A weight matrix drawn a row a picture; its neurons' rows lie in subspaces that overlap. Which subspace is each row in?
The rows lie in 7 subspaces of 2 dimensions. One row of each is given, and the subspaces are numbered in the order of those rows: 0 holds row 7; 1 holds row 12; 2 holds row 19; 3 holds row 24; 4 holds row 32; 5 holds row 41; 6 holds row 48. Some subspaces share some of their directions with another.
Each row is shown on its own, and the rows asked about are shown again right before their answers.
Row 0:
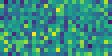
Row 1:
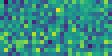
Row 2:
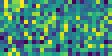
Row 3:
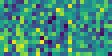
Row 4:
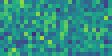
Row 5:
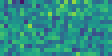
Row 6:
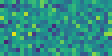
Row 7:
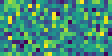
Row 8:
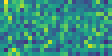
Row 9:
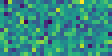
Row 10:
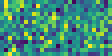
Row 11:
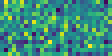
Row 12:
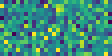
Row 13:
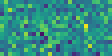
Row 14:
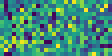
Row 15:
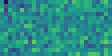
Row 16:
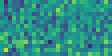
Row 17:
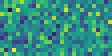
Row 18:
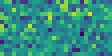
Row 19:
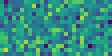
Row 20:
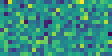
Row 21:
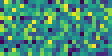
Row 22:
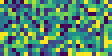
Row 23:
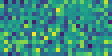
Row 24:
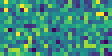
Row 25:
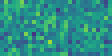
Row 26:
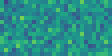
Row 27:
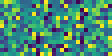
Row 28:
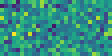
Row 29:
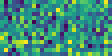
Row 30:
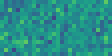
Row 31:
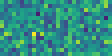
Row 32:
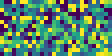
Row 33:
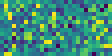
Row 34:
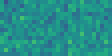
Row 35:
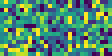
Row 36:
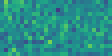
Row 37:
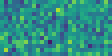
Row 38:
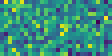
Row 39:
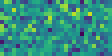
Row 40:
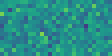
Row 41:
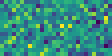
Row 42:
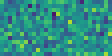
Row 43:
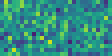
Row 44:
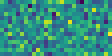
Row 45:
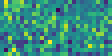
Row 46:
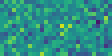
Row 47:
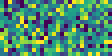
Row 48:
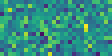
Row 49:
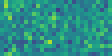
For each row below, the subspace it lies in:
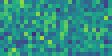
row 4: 2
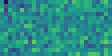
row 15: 3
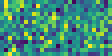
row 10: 5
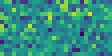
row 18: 4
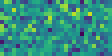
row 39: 4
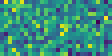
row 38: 5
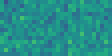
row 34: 4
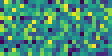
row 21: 4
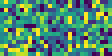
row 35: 3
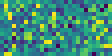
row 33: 5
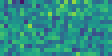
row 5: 4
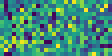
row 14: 5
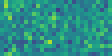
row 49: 5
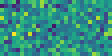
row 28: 1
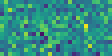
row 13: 6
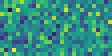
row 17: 6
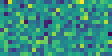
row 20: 0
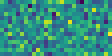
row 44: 0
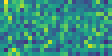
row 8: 3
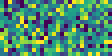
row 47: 0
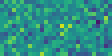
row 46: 5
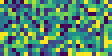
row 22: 5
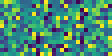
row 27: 2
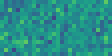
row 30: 6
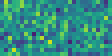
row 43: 2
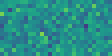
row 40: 6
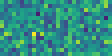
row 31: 2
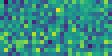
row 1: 1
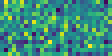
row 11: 1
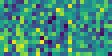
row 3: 3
